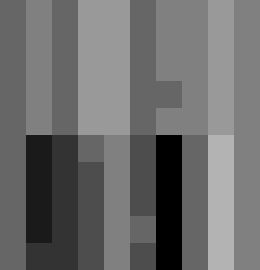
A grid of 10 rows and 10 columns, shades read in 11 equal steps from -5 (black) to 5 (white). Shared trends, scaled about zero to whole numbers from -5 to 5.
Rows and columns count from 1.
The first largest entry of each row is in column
4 4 4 4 4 9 9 9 9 9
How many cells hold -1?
28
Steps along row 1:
up down up same down up same up down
